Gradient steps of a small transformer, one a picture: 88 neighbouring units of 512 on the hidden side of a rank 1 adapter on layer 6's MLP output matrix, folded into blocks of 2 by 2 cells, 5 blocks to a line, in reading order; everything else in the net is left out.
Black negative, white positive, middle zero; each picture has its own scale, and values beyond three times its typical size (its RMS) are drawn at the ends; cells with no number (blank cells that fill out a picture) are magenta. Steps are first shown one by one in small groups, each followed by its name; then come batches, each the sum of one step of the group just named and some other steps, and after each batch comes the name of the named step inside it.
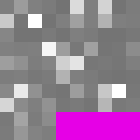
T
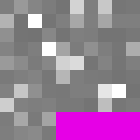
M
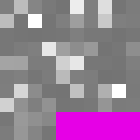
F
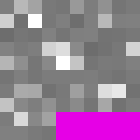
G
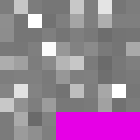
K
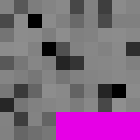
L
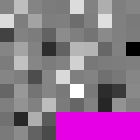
L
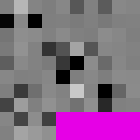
G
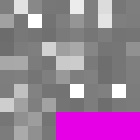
F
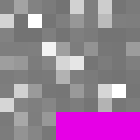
M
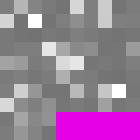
M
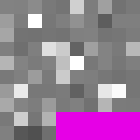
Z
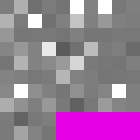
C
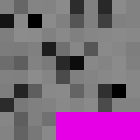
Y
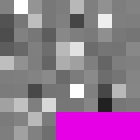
Y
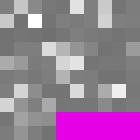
Y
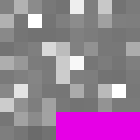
Z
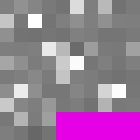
Z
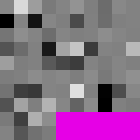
Y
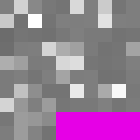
Y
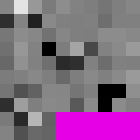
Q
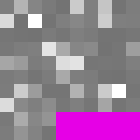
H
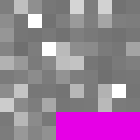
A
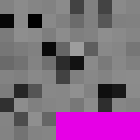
Q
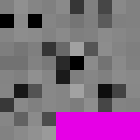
A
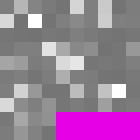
H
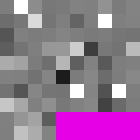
H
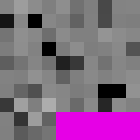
Q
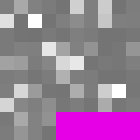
H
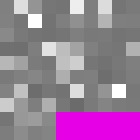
A
